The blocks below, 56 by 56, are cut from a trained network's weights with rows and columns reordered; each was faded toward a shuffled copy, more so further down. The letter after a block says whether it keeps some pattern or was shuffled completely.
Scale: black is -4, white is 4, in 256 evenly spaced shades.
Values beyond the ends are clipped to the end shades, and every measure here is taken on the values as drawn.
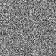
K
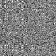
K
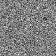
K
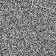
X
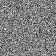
X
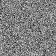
X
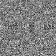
K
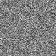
K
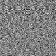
K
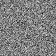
X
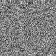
K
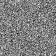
X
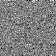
K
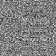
K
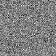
K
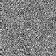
K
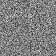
X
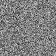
X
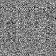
K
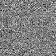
K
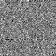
K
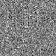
K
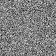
X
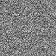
K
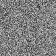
X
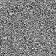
K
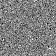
X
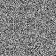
K
